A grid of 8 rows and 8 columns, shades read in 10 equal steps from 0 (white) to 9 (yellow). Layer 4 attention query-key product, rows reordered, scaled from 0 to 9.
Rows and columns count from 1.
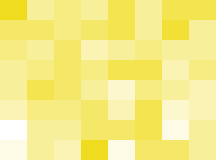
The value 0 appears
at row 7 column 1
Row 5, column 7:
4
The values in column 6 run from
4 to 7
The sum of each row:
47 46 35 42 35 34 32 34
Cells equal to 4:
18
